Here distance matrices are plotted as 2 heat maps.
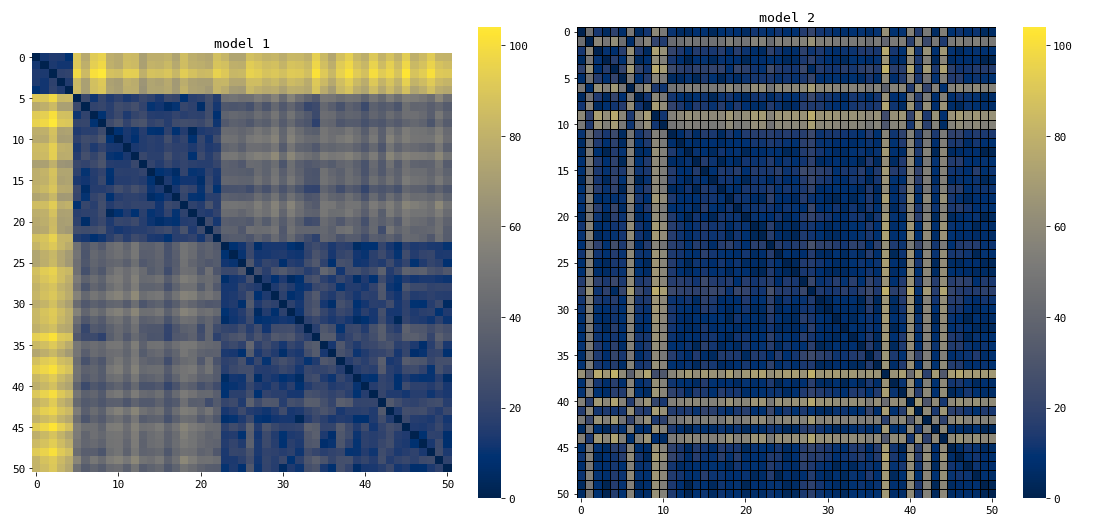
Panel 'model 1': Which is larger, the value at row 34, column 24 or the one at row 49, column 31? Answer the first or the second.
the first
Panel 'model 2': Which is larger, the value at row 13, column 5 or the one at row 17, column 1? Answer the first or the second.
the second
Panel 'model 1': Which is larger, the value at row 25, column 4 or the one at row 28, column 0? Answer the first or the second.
the second
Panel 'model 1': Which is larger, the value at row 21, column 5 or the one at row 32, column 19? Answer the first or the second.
the second
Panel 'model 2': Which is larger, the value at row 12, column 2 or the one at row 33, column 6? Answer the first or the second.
the second
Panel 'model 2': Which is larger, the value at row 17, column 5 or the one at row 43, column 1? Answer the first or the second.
the second
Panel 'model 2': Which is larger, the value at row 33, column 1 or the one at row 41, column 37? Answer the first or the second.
the second
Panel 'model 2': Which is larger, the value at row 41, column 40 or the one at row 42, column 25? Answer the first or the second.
the first
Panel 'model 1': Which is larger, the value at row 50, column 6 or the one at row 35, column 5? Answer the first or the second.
the second
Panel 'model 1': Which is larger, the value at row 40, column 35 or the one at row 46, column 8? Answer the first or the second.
the second
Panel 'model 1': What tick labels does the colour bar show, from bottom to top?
0, 20, 40, 60, 80, 100
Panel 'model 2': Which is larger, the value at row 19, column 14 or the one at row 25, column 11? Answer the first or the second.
the second
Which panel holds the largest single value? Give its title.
model 1
